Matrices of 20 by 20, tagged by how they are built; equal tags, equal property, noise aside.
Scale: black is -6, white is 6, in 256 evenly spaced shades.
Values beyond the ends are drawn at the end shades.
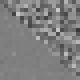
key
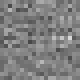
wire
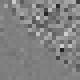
key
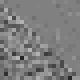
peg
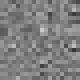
wire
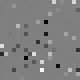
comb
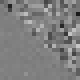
key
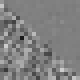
peg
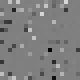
comb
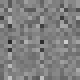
wire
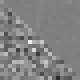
peg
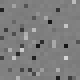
comb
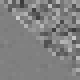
key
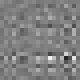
wire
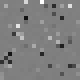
comb
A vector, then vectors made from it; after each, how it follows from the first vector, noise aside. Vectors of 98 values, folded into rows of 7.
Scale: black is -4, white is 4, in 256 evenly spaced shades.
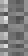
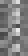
wrapped around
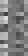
copied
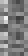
copied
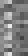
wrapped around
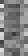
wrapped around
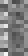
wrapped around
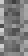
wrapped around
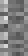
copied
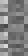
copied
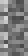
copied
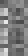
wrapped around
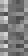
copied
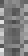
wrapped around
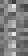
wrapped around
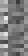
copied
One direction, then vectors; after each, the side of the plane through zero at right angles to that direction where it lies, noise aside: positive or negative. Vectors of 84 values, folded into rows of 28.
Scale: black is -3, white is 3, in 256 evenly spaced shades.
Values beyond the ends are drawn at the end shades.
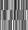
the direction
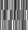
positive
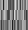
negative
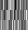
positive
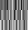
positive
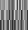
negative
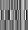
negative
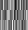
positive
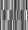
positive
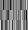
negative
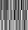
positive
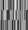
negative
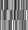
positive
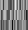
negative
